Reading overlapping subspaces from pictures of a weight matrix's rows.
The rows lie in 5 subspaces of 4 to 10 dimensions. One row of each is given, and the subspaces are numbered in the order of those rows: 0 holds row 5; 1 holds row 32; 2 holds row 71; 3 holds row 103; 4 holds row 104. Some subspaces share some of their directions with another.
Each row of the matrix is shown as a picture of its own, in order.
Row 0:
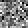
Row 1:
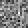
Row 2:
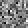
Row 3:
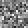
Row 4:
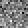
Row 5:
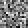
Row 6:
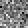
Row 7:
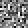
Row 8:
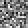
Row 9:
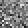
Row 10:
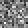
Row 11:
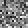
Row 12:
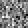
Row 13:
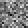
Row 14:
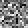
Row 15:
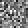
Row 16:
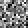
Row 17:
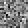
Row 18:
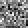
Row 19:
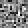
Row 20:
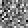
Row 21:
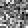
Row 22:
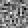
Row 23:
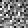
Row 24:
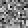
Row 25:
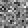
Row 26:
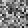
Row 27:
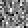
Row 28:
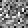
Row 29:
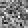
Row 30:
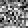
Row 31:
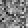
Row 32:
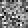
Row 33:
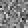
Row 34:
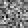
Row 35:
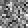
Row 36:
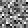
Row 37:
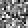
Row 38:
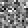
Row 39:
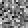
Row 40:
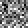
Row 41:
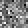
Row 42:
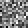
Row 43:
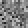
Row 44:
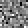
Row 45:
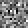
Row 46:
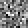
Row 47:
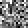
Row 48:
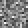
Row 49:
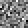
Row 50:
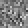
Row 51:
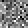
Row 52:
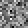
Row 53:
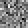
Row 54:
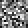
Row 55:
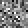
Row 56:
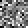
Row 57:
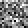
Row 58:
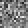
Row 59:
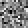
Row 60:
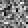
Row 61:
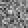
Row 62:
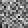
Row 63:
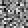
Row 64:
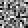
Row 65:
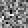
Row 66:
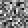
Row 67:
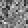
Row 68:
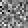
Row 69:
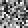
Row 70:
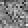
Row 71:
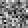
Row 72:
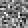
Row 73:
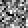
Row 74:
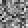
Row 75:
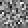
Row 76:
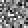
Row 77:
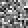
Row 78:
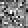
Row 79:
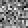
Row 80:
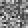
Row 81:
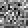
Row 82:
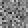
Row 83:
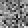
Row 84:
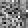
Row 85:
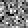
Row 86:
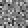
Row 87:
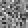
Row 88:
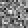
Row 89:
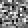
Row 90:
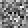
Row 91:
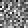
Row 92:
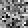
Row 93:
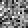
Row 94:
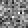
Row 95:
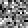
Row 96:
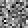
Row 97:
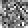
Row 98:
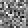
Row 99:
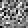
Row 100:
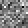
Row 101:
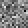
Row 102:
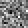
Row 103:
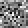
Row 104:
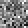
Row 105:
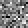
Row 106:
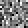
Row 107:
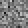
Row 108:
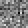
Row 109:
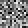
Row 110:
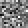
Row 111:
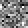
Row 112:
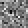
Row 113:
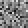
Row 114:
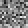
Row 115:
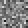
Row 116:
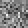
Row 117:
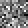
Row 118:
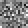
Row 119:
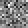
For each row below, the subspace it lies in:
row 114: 2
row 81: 3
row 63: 2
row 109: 4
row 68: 2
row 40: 2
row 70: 4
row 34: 1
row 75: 2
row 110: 0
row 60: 2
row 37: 4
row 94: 1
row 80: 1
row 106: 0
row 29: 3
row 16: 4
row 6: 1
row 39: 1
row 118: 4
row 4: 1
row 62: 4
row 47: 2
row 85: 4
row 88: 3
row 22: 1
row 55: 2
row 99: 2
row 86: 2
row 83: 4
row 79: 3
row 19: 1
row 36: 4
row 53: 4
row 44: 0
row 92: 4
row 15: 3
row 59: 3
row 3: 4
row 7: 1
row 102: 3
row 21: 1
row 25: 3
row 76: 2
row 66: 2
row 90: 4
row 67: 2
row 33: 0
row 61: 3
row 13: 4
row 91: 0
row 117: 4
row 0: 4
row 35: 4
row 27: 0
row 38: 3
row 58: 2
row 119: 4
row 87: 2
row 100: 4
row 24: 3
